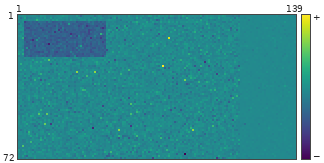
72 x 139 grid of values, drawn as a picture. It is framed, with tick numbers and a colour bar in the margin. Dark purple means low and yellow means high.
Stripes: none. Ninth with the lowest average: top left. Histogram: skewed, a long tail of low values. Mirror symmetry: none. Odd patch: lower, in the top left. Seam: vertical, 80% of the way across, the right part calmer.
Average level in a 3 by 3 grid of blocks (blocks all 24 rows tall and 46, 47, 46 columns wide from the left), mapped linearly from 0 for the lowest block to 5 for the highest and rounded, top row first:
0 5 5 | 5 5 5 | 5 5 5
